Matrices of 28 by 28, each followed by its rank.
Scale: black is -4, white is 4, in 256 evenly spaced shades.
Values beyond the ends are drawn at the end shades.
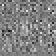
five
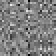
five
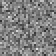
full rank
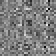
five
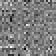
five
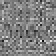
five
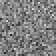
full rank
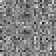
five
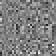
five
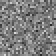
full rank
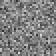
full rank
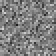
full rank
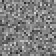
full rank
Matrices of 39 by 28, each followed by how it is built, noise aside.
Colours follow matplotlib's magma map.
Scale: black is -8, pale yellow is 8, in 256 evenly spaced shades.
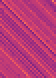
Toeplitz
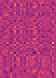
low rank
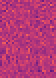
low rank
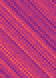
Toeplitz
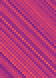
Toeplitz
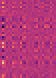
low rank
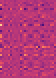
low rank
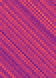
Toeplitz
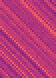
Toeplitz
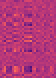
low rank
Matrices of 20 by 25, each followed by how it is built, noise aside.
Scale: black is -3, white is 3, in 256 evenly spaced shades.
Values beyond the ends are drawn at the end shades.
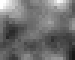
smooth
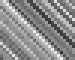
Toeplitz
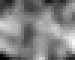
smooth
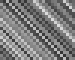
Toeplitz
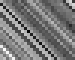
Toeplitz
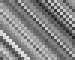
Toeplitz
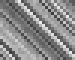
Toeplitz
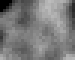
smooth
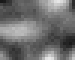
smooth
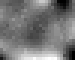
smooth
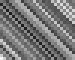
Toeplitz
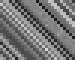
Toeplitz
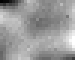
smooth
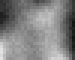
smooth
